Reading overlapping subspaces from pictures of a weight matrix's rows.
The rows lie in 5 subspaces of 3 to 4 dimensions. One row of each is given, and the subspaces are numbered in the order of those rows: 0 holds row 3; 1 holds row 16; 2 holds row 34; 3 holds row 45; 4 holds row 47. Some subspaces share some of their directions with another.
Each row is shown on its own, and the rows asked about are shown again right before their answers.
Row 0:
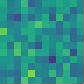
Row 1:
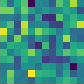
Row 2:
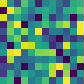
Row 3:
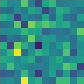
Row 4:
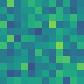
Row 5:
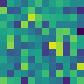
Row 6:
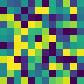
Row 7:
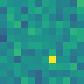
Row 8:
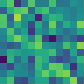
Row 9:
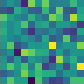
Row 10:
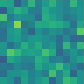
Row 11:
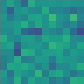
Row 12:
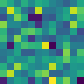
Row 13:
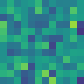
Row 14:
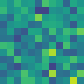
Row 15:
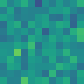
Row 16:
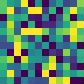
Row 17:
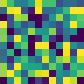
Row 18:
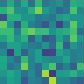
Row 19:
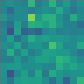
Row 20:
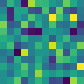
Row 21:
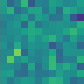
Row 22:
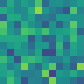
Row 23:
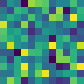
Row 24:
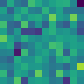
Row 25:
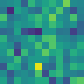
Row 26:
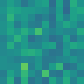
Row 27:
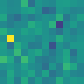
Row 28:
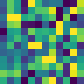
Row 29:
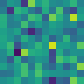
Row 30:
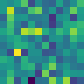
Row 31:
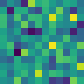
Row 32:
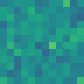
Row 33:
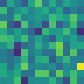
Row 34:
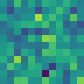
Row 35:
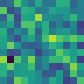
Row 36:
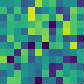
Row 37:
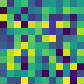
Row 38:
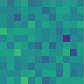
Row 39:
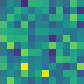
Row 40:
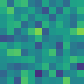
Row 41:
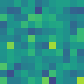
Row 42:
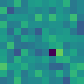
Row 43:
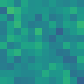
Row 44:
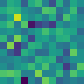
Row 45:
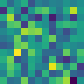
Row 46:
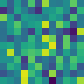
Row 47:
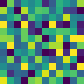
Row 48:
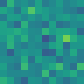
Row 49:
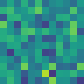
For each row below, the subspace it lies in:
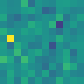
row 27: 0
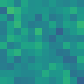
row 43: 2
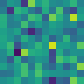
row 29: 1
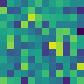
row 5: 4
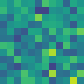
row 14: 3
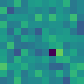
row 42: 2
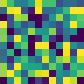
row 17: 4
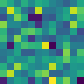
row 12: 4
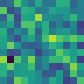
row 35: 2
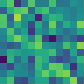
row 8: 2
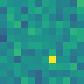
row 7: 0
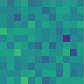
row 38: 0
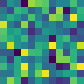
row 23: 1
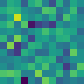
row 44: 0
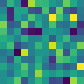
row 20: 1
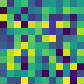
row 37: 3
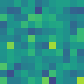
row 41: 4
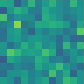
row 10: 2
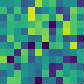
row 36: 4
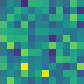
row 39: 1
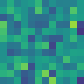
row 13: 4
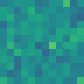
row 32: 4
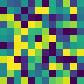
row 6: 3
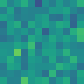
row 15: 4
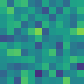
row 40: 3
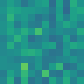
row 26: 1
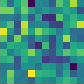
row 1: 0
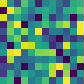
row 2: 2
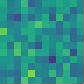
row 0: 0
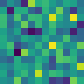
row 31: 1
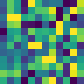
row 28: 0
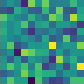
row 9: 1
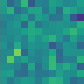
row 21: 1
